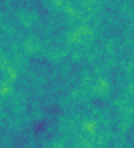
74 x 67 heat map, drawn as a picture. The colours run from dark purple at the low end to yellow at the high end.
The bottom left is the ninth with the lowest average. The histogram is bell-shaped. No row or column stands out. On average the colour sits 50% of the way up the scale.
